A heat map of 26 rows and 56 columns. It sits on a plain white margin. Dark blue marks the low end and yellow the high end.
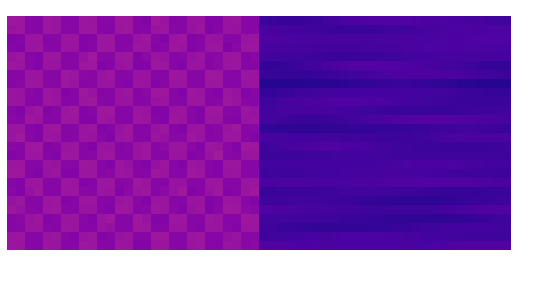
The table splits into one row of 2 panels. Panel 1,1: low, checkered, faint in contrast. Panel 1,2: very low, streaked across, faint in contrast.
